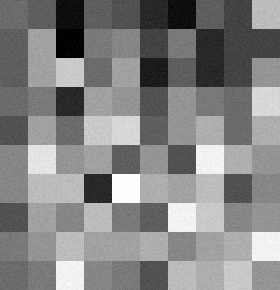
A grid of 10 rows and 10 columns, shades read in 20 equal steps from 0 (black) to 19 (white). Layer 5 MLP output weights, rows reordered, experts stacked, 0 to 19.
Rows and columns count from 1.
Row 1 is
8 7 1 7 6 3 1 7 5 14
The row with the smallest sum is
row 1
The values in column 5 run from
6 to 19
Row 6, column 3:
11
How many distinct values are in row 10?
9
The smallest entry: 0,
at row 2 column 3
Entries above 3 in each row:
7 8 8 9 10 10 9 10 10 10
